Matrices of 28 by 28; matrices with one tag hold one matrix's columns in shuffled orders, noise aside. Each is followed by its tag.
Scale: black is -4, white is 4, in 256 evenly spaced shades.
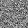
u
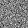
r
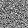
u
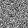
r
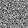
u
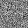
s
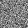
r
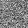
u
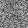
s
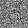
u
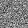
u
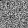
s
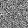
s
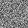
r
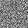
u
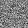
u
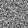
r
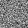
r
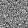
r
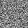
u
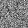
s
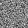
r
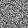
r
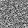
u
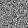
r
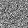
u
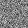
r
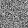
s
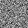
r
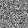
u
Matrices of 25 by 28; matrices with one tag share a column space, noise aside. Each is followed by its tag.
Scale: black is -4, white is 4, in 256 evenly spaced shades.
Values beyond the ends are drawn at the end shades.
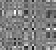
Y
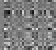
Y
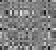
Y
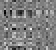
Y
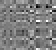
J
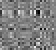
Y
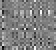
Y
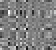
Y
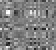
Y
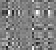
Y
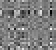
Y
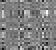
Y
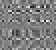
J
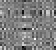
Y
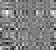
Y
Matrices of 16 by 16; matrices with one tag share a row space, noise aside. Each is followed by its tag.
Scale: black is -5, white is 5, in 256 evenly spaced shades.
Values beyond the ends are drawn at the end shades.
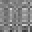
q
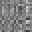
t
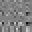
t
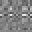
q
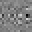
t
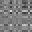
q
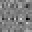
t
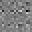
t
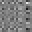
t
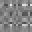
q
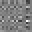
t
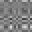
q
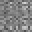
q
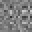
q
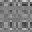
q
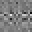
q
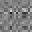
q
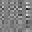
t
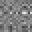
q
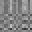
q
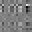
t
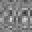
q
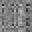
t
